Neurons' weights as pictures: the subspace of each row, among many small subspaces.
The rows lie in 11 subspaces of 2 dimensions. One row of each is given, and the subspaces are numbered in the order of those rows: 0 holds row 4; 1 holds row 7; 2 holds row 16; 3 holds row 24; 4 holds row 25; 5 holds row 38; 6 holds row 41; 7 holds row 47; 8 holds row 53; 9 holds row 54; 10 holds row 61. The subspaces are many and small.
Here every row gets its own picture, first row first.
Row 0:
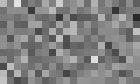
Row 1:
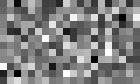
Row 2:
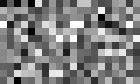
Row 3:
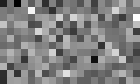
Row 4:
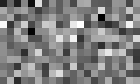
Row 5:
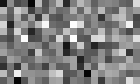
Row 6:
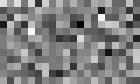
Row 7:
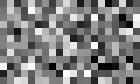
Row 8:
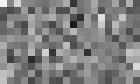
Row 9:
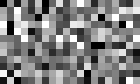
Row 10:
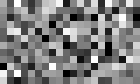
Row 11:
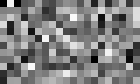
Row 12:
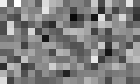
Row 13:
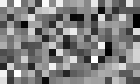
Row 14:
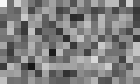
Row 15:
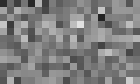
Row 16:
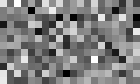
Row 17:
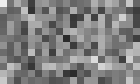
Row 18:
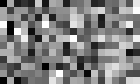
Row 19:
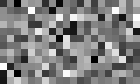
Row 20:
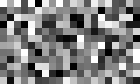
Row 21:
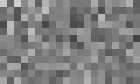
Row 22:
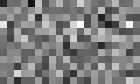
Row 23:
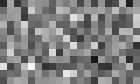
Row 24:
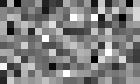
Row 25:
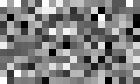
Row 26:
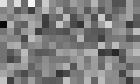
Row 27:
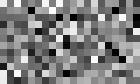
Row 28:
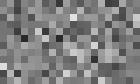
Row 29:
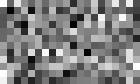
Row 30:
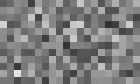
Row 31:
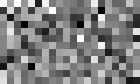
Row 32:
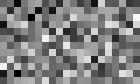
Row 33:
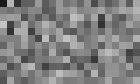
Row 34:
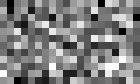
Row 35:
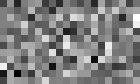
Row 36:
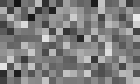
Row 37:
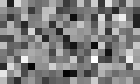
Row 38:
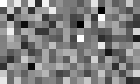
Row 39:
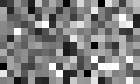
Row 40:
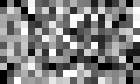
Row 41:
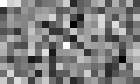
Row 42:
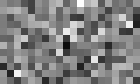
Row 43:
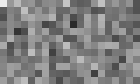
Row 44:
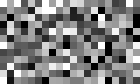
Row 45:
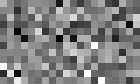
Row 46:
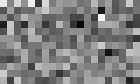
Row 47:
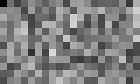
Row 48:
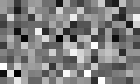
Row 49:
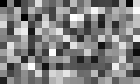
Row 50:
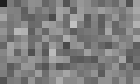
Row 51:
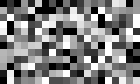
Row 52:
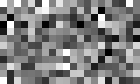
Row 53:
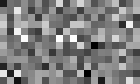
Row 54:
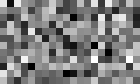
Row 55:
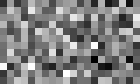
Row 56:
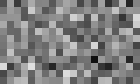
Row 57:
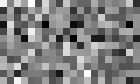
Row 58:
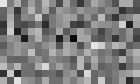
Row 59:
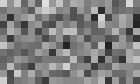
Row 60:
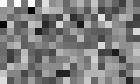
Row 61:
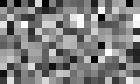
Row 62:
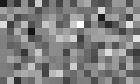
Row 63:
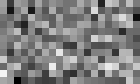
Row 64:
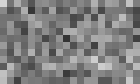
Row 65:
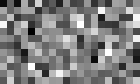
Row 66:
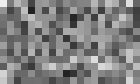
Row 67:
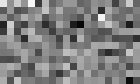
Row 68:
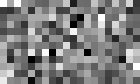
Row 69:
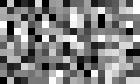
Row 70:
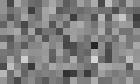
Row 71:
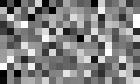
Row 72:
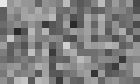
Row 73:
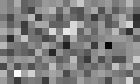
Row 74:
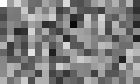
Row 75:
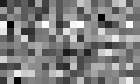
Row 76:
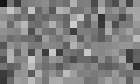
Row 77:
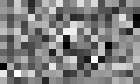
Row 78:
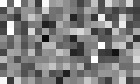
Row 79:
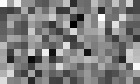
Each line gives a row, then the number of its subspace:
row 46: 10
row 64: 7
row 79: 6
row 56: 1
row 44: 4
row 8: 6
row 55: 1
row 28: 8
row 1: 3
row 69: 9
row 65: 0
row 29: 6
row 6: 0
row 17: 7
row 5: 3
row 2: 0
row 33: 9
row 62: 0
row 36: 5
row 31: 5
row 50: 7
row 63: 6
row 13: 10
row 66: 7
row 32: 5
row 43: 7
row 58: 8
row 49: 1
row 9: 8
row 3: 2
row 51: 4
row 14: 1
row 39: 1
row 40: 7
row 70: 9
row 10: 3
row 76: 6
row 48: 8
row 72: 7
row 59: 4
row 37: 9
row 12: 3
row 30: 5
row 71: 5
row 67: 10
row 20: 0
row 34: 6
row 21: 3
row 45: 8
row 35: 10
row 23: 1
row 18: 9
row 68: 6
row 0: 2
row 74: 7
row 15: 10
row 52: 4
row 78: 8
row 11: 9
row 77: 10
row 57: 3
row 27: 2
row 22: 5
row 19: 2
